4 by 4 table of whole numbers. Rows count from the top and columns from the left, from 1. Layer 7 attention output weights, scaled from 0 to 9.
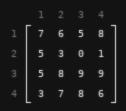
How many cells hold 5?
3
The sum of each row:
26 9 31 24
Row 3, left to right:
5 8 9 9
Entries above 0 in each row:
4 3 4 4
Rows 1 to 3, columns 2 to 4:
6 5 8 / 3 0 1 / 8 9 9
